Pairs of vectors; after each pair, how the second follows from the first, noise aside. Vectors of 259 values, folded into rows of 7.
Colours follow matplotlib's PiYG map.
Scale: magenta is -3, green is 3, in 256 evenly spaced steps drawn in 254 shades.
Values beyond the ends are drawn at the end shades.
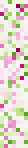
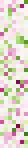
wrapped around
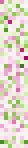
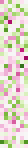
copied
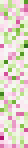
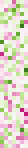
wrapped around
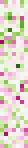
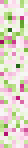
copied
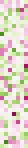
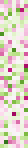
copied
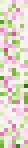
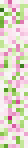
wrapped around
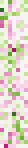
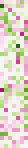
wrapped around
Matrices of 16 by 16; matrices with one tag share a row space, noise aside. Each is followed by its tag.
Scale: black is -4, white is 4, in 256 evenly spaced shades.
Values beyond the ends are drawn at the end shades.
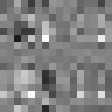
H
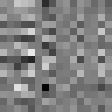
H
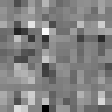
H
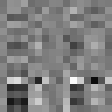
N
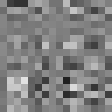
N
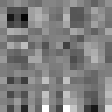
N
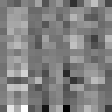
N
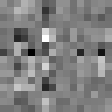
H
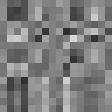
N
